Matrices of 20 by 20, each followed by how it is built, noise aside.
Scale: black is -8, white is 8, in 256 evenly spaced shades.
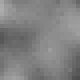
smooth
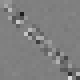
banded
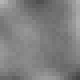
smooth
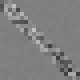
banded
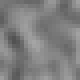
smooth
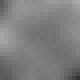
smooth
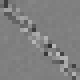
banded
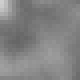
smooth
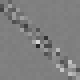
banded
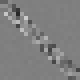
banded
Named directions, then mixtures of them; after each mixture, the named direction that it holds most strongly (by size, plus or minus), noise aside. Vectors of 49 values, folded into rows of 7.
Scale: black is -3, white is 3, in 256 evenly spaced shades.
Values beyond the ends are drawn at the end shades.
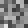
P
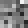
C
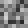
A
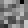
C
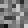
P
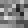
C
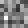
A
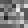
A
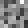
A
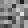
C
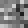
C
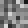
P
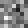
P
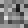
A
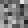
C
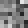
C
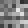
C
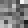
C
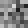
C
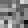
C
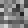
P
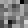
C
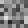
A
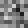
C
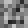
A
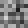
A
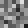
P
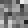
C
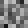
P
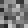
P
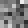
C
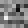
A
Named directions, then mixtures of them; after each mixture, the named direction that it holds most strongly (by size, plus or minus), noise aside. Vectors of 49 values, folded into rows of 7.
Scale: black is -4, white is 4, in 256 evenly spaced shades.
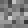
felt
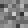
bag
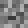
bag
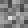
felt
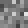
bag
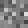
bag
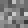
felt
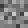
bag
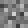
bag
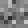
felt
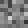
felt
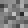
bag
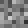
felt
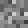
felt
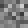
bag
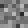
bag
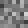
bag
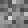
felt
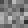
felt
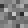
bag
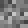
felt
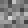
felt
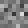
bag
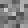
bag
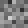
felt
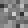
bag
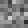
felt
